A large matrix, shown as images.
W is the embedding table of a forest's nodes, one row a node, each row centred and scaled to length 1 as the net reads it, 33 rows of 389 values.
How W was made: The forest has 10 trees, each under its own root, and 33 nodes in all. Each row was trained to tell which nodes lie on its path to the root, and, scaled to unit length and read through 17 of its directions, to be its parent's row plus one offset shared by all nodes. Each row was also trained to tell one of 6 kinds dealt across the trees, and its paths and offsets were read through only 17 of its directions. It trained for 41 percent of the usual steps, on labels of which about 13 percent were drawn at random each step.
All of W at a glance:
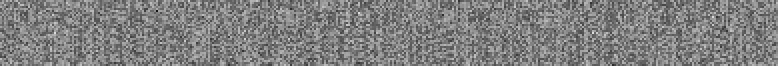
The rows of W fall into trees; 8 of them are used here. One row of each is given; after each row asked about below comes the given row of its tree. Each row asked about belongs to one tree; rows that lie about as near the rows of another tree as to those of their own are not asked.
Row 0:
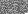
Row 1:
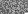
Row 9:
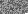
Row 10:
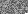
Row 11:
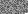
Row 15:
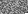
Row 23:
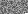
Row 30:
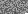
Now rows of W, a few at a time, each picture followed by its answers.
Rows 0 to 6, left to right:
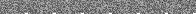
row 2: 11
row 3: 30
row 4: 0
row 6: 9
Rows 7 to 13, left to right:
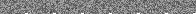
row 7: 10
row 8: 9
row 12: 10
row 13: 23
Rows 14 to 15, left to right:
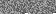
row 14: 15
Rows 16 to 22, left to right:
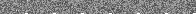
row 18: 23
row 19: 15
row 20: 1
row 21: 30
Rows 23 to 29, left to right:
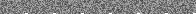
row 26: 10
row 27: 1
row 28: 15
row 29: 30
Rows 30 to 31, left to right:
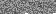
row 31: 23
